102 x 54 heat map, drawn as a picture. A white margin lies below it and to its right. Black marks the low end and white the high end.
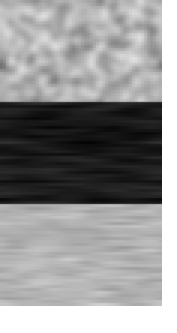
The table splits into 3 rows of 1 panel. Panel 1,1: high, blotchy. Panel 2,1: very low, streaked across, faint in contrast. Panel 3,1: high, streaked across, faint in contrast.
